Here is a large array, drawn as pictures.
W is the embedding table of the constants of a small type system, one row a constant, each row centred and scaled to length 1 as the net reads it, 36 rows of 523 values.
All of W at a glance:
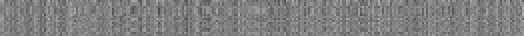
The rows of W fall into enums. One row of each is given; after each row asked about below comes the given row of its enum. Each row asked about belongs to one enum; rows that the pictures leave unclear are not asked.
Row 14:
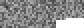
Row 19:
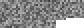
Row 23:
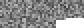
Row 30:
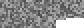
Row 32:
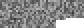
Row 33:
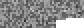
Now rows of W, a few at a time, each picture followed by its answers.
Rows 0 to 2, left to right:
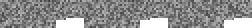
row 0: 19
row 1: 19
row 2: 30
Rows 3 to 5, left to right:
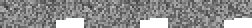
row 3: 14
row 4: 14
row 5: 30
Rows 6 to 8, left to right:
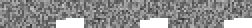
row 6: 33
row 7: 32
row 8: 32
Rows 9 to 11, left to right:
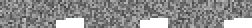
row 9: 23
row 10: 30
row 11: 32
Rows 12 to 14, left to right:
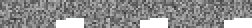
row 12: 32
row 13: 23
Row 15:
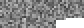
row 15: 23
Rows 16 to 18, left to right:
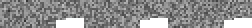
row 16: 33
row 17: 30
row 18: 19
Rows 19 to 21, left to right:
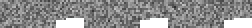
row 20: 33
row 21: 14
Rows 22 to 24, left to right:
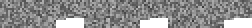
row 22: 30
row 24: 33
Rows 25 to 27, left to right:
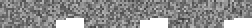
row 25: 30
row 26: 19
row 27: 32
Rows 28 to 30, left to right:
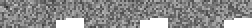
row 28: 14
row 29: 19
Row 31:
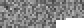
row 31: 14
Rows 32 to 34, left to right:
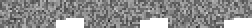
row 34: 33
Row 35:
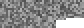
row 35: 30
